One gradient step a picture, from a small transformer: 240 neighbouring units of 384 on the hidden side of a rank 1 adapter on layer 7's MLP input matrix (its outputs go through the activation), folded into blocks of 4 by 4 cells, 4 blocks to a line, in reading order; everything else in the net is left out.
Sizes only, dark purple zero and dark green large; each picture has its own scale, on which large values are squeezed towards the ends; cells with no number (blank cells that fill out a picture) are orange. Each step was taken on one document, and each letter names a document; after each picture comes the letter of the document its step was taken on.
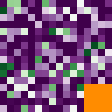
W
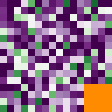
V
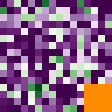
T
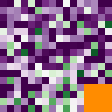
V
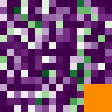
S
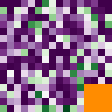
S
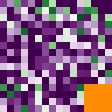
T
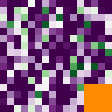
S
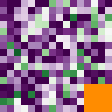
V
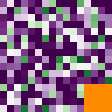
S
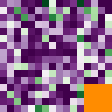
T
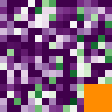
T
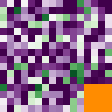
S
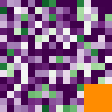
T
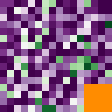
S
